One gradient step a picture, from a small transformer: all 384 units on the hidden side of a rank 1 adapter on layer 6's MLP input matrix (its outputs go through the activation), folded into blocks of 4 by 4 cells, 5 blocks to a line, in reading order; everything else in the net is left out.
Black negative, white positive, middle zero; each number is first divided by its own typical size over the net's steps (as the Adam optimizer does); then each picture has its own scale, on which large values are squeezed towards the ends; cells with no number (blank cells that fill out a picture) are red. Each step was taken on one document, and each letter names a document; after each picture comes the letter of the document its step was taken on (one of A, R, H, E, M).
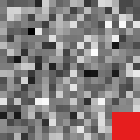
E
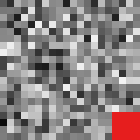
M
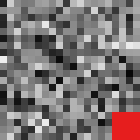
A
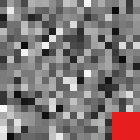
A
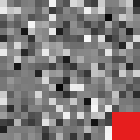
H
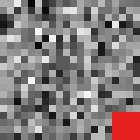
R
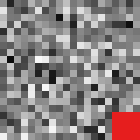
R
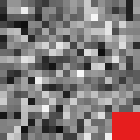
A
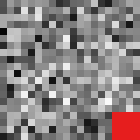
R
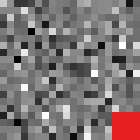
E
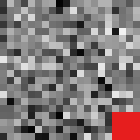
A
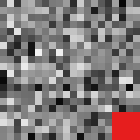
M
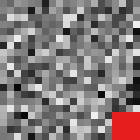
M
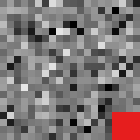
E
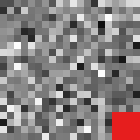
H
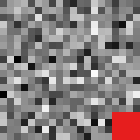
E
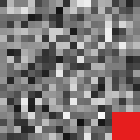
A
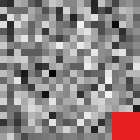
R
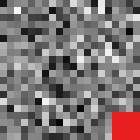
H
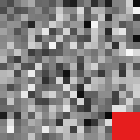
M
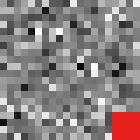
E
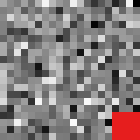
H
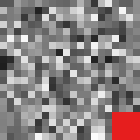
R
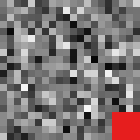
R
